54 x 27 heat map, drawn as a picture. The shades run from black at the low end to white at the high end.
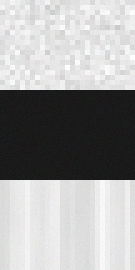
It is made of 3 by 1 panels. Panel 1,1: very high, fine-grained, faint in contrast. Panel 2,1: very low, flat. Panel 3,1: very high, streaked downward, faint in contrast.
